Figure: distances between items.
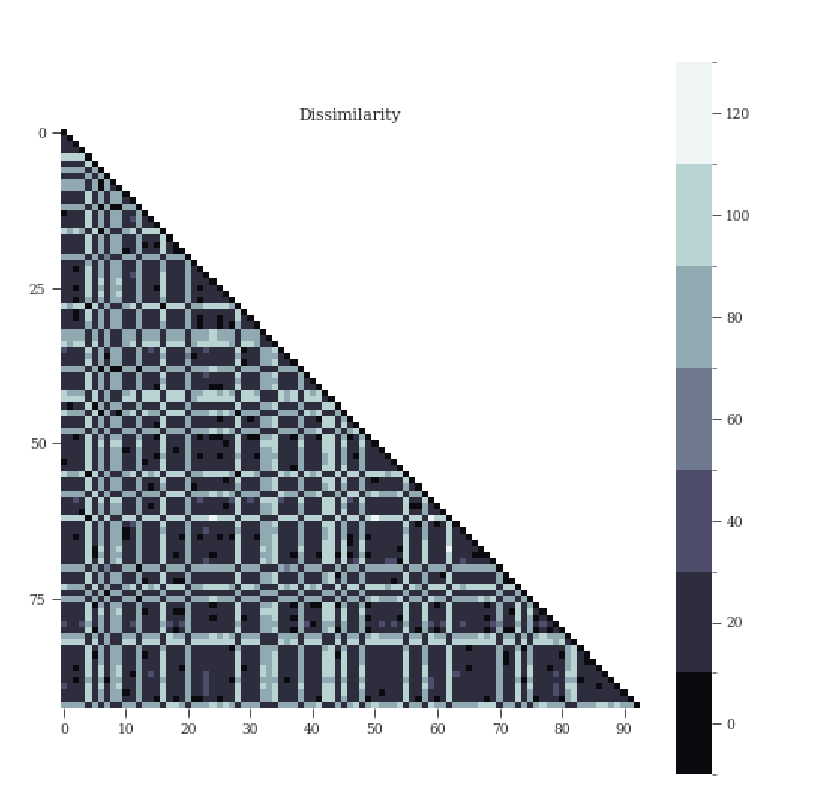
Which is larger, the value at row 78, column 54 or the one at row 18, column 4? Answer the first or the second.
the second
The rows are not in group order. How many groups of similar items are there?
2
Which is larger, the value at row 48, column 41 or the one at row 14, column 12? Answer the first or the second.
the first
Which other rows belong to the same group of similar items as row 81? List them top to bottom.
4, 6, 8, 9, 12, 16, 20, 28, 32, 33, 34, 38, 42, 43, 45, 48, 55, 58, 62, 70, 73, 75, 82, 92
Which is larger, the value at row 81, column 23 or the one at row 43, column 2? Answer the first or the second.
the second
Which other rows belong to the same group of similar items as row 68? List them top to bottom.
0, 1, 2, 3, 5, 7, 10, 11, 13, 14, 15, 17, 18, 19, 21, 22, 23, 24, 25, 26, 27, 29, 30, 31, 35, 36, 37, 39, 40, 41, 44, 46, 47, 49, 50, 51, 52, 53, 54, 56, 57, 59, 60, 61, 63, 64, 65, 66, 67, 69, 71, 72, 74, 76, 77, 78, 79, 80, 83, 84, 85, 86, 87, 88, 89, 90, 91
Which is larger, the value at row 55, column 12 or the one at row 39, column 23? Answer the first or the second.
the second
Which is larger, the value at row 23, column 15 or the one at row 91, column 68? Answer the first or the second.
the first
